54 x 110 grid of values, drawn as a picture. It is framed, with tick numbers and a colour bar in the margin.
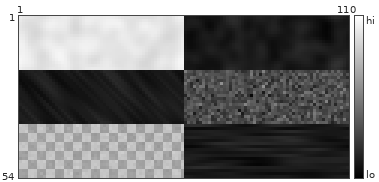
It is made of 3 by 2 panels. Panel 1,1: very high, blotchy, faint in contrast. Panel 1,2: very low, blotchy, faint in contrast. Panel 2,1: very low, slanting down to the right, faint in contrast. Panel 2,2: low, fine-grained. Panel 3,1: high, checkered. Panel 3,2: very low, streaked across, faint in contrast.
